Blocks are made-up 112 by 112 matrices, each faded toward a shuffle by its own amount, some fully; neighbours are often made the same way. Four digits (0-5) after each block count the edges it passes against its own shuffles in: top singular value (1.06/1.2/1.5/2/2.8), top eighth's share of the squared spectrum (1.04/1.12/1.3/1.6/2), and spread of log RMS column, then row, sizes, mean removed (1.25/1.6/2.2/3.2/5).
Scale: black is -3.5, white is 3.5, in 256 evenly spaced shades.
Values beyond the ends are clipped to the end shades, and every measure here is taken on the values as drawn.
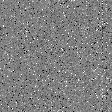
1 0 0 0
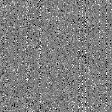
2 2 3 0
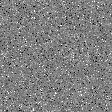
0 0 0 0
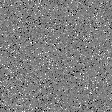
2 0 0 0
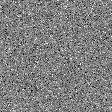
0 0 0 0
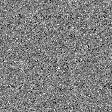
0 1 0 2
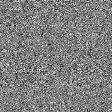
1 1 0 3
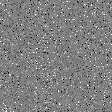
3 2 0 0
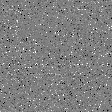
2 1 0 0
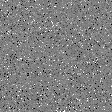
2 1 0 0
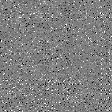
4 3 2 2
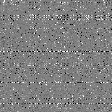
4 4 2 3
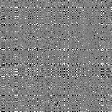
5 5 3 4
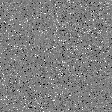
2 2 0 1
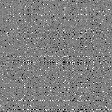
4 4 2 3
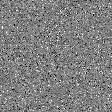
0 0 0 0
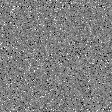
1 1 0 1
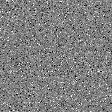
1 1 0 1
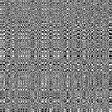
5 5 4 4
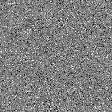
3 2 1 0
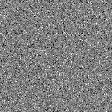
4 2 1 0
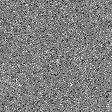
0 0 0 0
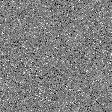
0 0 0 0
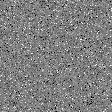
0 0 0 0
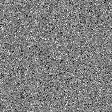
0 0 0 1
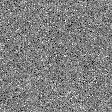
0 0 0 0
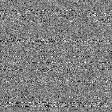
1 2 0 4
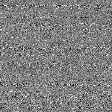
1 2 0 4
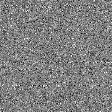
1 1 0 3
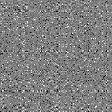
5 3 2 2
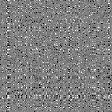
5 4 3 3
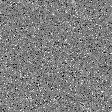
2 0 0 0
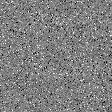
1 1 0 0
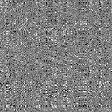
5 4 3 3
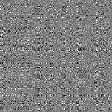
5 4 3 3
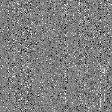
3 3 3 0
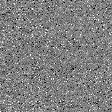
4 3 1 1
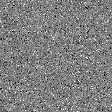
3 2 0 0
